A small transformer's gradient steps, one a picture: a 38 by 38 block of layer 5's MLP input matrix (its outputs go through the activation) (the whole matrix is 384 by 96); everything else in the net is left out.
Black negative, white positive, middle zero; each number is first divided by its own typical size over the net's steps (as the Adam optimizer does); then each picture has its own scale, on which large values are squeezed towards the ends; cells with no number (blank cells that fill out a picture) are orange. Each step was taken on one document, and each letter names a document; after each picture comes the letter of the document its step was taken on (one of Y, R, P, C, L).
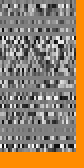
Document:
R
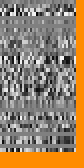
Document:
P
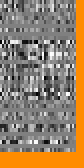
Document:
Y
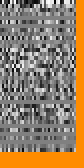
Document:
R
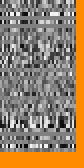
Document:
P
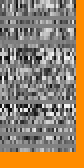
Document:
R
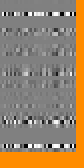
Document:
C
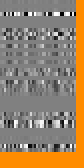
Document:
C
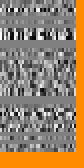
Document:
P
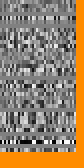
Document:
P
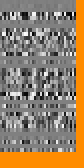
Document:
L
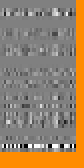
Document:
C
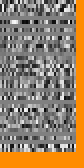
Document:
R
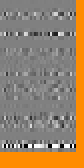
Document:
C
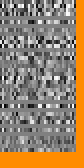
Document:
Y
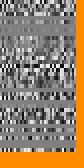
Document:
R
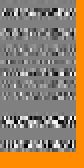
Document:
C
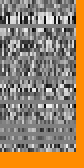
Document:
P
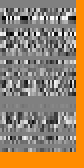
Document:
L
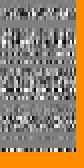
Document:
L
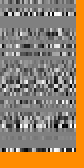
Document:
L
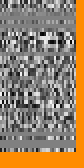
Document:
R
